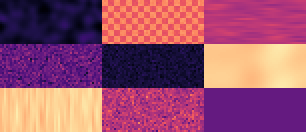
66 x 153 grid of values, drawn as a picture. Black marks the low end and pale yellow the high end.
It is made of 3 by 3 panels. Panel 1,1: very low, blotchy, faint in contrast. Panel 1,2: high, checkered. Panel 1,3: middling, streaked across, faint in contrast. Panel 2,1: low, fine-grained. Panel 2,2: very low, fine-grained, faint in contrast. Panel 2,3: very high, smooth, faint in contrast. Panel 3,1: very high, streaked downward, faint in contrast. Panel 3,2: middling, fine-grained. Panel 3,3: low, flat.
